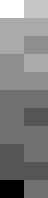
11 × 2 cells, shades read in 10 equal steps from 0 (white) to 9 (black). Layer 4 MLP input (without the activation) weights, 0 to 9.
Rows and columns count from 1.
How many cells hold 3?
4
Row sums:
2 6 7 7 8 10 11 10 11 12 14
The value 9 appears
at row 11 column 1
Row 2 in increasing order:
3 3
